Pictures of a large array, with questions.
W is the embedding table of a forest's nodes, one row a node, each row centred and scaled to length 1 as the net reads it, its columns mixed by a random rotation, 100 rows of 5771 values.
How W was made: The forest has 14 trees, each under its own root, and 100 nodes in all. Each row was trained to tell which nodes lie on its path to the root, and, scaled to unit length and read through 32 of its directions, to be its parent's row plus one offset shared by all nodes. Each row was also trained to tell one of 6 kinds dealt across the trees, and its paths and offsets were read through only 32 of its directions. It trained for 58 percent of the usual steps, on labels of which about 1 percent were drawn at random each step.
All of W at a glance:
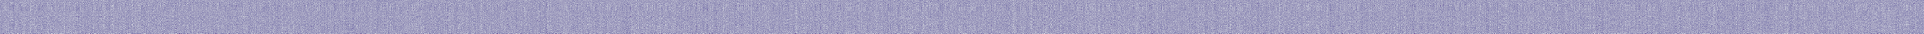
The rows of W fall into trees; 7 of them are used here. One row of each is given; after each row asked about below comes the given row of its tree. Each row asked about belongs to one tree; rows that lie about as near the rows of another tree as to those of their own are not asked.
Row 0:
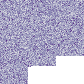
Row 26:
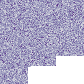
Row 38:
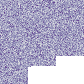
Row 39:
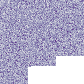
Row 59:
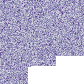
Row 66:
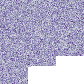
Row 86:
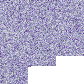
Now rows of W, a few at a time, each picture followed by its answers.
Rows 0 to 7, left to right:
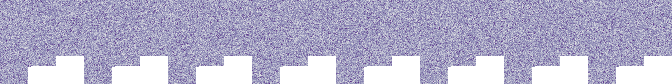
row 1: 86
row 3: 26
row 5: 66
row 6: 39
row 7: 39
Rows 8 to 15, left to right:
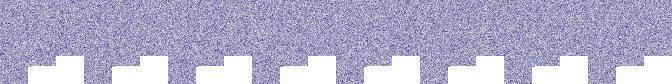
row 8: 59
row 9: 39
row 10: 86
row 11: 86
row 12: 0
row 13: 0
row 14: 59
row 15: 39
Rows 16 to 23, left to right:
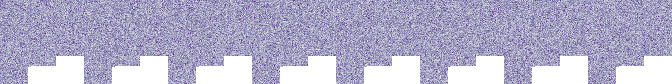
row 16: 26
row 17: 0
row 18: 26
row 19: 86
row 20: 66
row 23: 0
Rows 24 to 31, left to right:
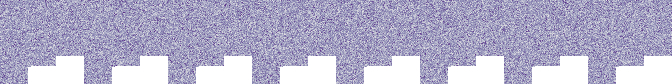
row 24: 26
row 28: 66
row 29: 26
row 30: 0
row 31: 26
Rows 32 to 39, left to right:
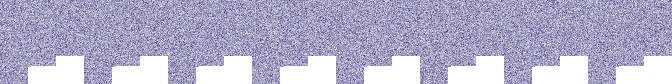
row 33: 0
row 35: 38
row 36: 66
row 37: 86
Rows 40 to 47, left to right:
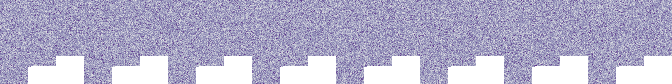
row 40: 0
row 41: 26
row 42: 66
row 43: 39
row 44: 86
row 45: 66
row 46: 39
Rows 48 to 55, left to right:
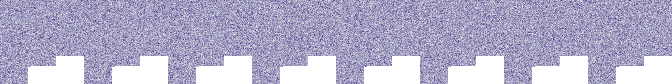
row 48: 26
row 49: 26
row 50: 26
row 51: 39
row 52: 86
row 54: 39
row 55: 86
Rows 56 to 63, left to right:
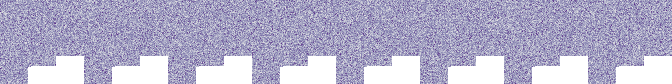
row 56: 0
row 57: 39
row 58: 39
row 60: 66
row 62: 39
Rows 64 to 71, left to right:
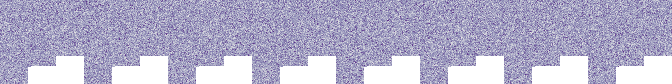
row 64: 0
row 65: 26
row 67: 39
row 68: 26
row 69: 59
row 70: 0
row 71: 38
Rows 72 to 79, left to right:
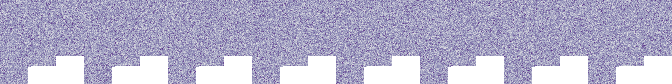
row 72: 0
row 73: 86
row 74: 39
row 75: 26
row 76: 26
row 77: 0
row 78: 86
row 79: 0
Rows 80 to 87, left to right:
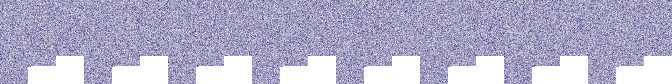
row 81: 0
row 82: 86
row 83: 66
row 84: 86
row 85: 0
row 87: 59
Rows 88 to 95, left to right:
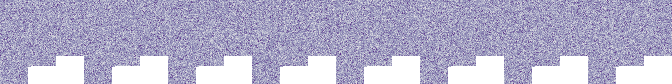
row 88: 59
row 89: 0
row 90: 26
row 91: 86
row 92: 66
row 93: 39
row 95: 26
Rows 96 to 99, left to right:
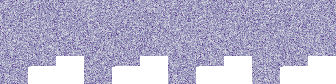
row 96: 86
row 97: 39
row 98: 86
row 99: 66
